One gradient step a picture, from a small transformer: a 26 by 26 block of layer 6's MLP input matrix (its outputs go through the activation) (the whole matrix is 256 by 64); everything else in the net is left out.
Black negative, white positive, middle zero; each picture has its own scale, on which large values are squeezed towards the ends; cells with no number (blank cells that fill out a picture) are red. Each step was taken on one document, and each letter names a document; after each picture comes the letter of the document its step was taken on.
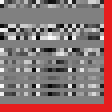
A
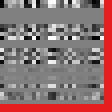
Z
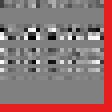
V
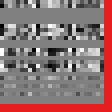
A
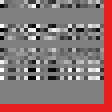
V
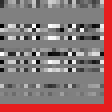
A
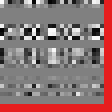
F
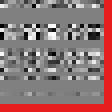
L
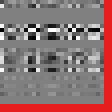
L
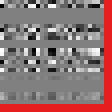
L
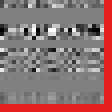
L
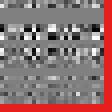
F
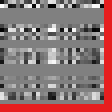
Z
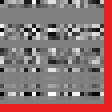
Z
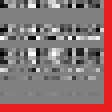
V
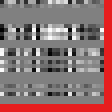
A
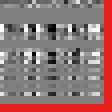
L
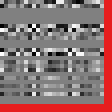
A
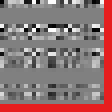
F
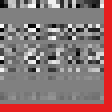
L
